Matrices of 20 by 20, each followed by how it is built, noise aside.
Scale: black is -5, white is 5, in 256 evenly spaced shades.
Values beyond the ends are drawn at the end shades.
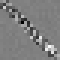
banded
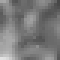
smooth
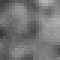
smooth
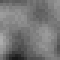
smooth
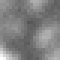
smooth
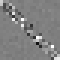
banded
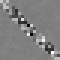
banded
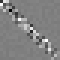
banded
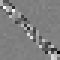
banded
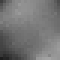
smooth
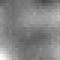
smooth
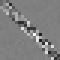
banded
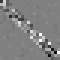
banded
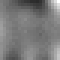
smooth
